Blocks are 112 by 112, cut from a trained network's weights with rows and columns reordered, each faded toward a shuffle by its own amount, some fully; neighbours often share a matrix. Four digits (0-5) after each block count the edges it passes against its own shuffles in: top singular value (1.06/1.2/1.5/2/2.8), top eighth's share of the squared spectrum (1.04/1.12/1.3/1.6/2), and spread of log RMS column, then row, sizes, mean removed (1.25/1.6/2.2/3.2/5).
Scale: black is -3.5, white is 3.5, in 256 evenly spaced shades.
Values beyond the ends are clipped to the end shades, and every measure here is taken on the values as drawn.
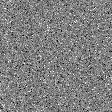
0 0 0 0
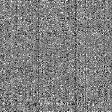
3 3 1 3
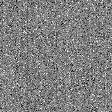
1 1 0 0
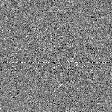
3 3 2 2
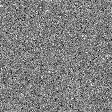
0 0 0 0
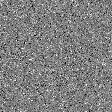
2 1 0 0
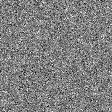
0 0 0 0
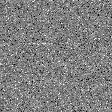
0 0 0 0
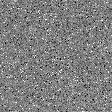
0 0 0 0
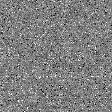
2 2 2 0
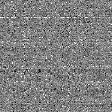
3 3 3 2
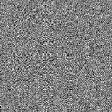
4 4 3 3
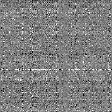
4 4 4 2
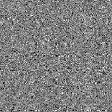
3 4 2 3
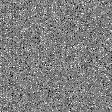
1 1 0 0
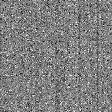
2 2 0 2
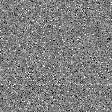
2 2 1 0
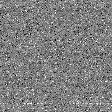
2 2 1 0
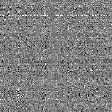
3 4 3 2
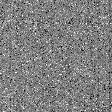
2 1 0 1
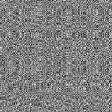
5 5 3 3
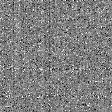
2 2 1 2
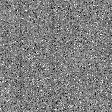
1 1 0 0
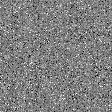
1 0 0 0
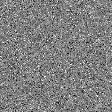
2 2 1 1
